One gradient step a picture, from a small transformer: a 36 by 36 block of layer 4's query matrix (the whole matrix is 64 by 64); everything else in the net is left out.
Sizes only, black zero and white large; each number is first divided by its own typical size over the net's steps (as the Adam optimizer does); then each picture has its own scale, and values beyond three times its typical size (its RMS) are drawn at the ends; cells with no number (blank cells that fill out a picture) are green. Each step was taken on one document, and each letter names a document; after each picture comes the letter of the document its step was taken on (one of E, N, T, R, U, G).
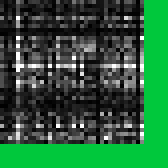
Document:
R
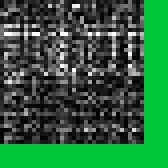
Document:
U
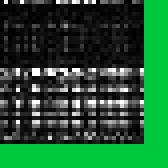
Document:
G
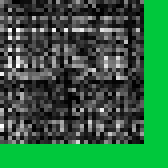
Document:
U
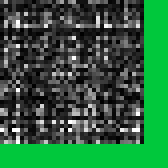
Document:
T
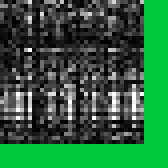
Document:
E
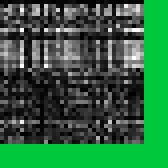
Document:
T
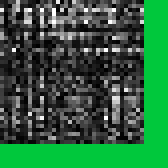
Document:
E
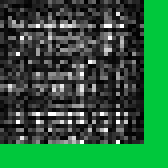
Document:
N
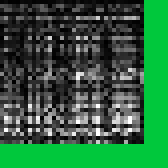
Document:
T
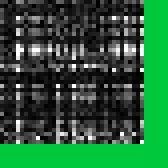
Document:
R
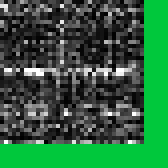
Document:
U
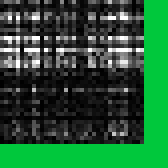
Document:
G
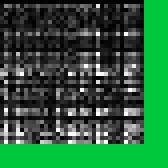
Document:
T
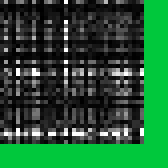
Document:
G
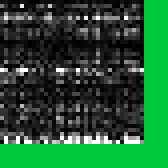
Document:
T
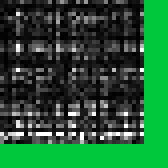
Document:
R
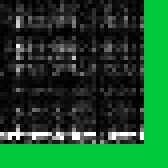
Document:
R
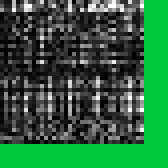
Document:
E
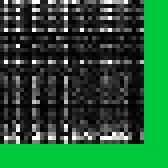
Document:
G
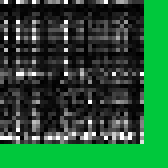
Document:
G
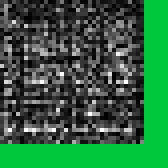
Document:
U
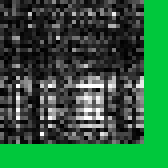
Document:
E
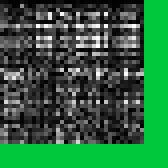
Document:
T
